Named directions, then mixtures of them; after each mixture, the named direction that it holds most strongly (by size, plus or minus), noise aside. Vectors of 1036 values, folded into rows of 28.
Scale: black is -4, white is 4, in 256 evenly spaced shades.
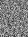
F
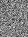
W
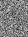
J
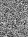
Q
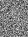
J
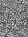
Q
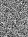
Q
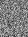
F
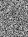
J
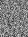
F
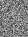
J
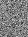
W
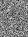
J
